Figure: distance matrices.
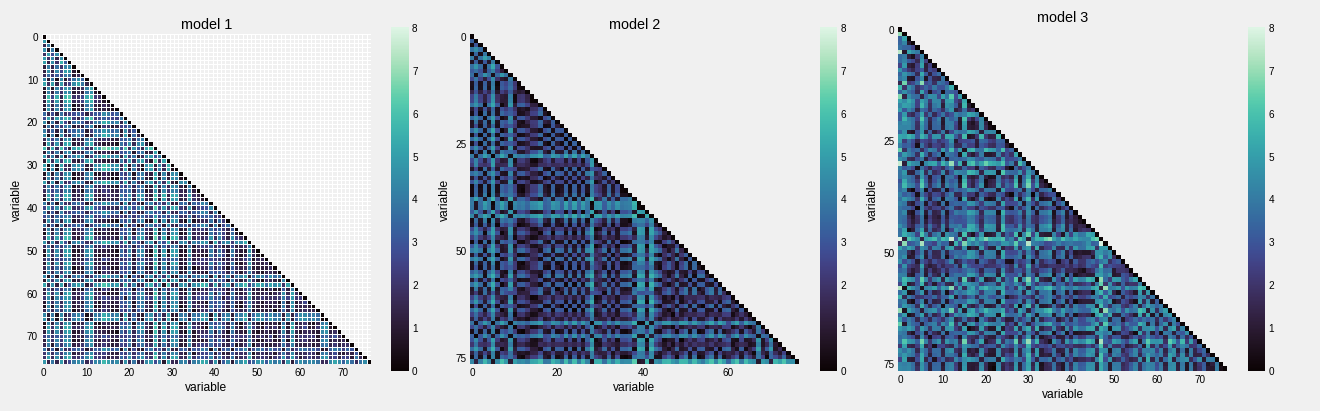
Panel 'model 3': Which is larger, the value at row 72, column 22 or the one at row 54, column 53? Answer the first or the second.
the second
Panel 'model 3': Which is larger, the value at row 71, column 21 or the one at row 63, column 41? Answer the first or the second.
the second
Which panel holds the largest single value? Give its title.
model 3
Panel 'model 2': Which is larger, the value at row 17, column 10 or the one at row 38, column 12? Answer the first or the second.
the second
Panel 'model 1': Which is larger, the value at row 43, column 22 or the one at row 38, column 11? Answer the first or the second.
the second
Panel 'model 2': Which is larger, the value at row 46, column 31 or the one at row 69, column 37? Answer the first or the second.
the first
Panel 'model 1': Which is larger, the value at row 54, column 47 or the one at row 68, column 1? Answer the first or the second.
the second
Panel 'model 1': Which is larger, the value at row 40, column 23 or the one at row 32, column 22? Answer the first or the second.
the first
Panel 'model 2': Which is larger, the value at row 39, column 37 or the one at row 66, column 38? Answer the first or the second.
the first
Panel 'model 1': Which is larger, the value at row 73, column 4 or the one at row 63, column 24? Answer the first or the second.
the first
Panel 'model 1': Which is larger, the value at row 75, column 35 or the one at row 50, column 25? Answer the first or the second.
the first
